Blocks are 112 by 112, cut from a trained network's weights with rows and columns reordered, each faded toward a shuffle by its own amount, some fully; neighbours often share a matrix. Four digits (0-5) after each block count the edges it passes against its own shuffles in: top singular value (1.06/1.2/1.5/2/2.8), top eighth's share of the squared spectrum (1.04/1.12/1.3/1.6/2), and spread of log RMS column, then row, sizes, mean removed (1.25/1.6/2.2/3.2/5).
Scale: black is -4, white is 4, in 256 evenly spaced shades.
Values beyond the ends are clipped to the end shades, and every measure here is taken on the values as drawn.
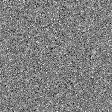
2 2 0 0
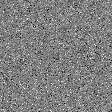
0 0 0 0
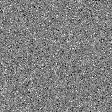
2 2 0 0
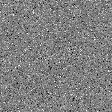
2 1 0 0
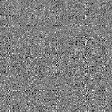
4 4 3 3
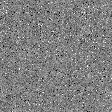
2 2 0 1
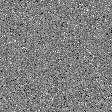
1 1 0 0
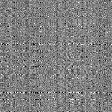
4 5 2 3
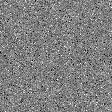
0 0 0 0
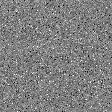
0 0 0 0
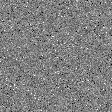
0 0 0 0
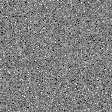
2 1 0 0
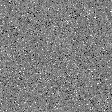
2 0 0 0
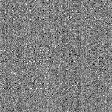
3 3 1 2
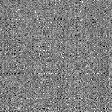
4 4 1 3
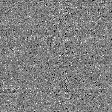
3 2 2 1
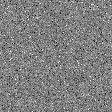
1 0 0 0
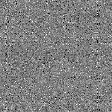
3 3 2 1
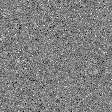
1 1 0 0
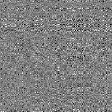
4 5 3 3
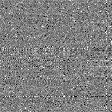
4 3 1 2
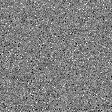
2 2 0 1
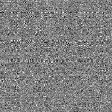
4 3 2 2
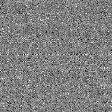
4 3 1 2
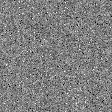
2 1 0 0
